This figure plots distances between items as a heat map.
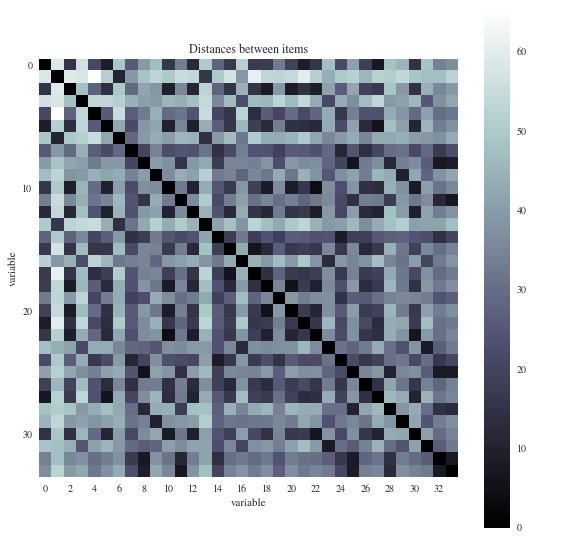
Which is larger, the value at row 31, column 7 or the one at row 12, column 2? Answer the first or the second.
the first
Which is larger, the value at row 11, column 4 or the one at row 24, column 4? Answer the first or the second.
the first
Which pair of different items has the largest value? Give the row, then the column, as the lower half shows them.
4, 1
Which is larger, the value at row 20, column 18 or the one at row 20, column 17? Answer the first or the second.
the second
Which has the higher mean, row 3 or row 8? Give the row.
3
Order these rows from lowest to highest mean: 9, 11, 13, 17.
17, 11, 9, 13
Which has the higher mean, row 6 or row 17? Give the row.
6
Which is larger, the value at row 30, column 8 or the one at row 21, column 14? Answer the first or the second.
the first
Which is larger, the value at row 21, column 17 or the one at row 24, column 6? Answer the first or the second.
the second
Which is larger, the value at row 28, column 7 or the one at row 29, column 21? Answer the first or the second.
the second
